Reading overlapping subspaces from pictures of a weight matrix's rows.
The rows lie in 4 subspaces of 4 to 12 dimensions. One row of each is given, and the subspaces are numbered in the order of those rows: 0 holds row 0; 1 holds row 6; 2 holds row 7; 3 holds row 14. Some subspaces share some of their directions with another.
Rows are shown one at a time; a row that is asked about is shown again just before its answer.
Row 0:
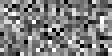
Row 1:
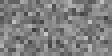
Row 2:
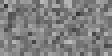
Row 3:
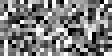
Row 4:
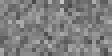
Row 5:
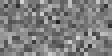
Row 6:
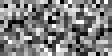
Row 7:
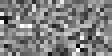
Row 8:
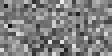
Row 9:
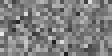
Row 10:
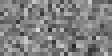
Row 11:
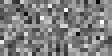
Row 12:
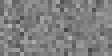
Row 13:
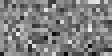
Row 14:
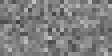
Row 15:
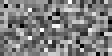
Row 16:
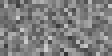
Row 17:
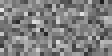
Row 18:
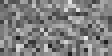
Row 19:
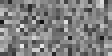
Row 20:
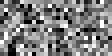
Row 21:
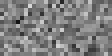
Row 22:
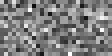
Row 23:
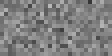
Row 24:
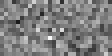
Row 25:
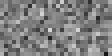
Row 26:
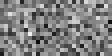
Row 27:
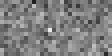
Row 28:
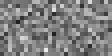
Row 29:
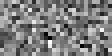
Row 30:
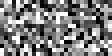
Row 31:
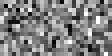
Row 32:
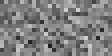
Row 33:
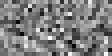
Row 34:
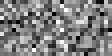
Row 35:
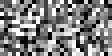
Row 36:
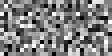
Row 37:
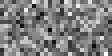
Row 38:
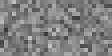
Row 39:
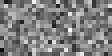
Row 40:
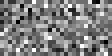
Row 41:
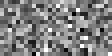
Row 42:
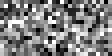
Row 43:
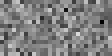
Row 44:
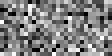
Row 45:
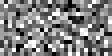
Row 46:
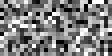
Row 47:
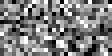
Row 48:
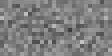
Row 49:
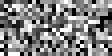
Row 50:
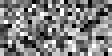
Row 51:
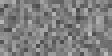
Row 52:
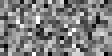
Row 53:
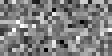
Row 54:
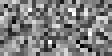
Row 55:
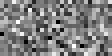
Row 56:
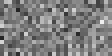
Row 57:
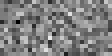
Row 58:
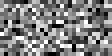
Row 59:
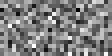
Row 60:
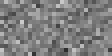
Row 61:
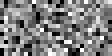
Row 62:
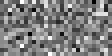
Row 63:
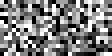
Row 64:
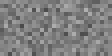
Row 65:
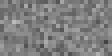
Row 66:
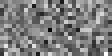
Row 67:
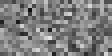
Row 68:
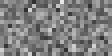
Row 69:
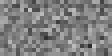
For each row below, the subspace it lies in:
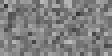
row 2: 2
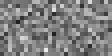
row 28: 2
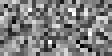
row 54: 2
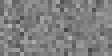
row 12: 0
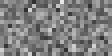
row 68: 2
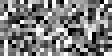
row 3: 2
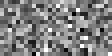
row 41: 2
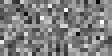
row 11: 0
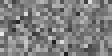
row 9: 2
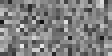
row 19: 0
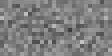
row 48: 2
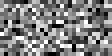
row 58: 2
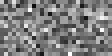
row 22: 2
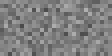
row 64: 2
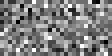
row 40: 1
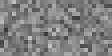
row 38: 2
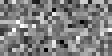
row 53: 3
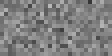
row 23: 0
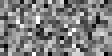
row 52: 2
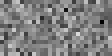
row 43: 0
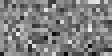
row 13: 2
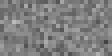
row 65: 1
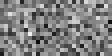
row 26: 2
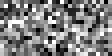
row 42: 1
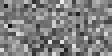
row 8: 2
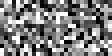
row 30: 2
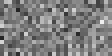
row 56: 0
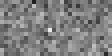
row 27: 3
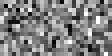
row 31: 2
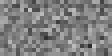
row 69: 2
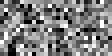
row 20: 0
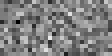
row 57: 2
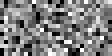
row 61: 2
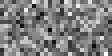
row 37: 3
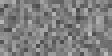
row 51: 2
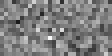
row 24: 1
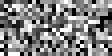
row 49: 0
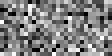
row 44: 0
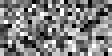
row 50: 3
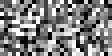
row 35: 2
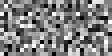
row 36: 1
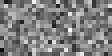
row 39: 2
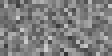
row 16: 2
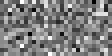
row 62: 2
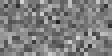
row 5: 2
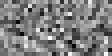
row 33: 1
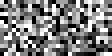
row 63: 2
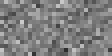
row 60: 2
